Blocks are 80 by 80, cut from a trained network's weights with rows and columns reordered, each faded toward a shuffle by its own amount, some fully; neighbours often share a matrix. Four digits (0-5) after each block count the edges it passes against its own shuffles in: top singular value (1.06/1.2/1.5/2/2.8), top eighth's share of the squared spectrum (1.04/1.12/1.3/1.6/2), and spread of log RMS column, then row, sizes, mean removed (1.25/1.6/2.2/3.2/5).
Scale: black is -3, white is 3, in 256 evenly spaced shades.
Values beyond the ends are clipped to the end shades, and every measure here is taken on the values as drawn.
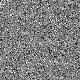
0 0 0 0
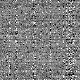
3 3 3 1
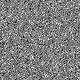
0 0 0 0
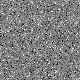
0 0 0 0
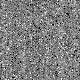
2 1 0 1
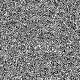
2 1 0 0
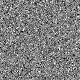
0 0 0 0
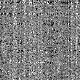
3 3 1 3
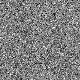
1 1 0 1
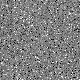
0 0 0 0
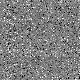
1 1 1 0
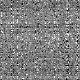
3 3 3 0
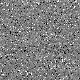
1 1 1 0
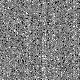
2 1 0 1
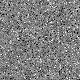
0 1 0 0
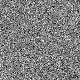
0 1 0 0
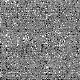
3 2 2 0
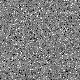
0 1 1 0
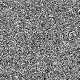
2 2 0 0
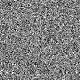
2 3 0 1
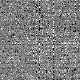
3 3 3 0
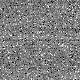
2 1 1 0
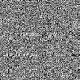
3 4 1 2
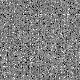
2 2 0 2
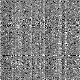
3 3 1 3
